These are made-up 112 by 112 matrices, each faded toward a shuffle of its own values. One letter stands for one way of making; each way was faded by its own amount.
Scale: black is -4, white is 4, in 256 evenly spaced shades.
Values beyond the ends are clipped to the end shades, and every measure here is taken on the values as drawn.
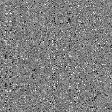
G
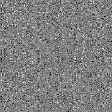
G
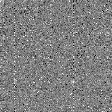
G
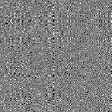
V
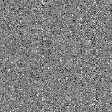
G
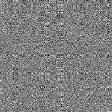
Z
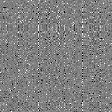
V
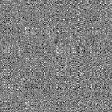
Z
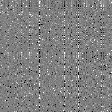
V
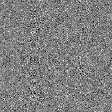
G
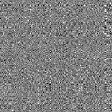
Z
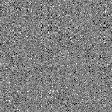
G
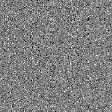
G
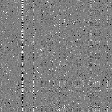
V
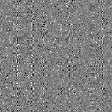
V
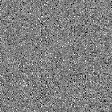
G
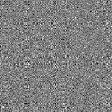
Z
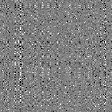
V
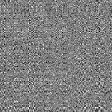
Z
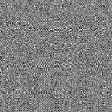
Z
